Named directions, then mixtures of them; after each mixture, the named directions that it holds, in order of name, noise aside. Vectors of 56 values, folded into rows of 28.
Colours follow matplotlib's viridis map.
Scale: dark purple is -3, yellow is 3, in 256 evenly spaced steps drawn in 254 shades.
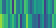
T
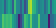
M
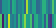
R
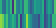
T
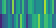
T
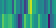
M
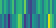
M, R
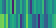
T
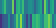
M, T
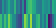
M, R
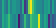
M, T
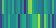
M, T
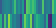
M, R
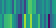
M, R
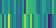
M, R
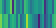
T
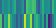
M, R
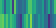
M, T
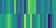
M, R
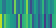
R, T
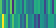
R, T
